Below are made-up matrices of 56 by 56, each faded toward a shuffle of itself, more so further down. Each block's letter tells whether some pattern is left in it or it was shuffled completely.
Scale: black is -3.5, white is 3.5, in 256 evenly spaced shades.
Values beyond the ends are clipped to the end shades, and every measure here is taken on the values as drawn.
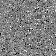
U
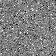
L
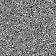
L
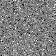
U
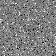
L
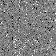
U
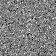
U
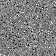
L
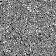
U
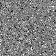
U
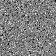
U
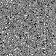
L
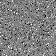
L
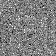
U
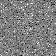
U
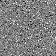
L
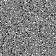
L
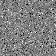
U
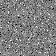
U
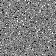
L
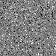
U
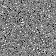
L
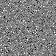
L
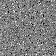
U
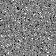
L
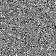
L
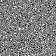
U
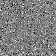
L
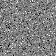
L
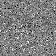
L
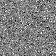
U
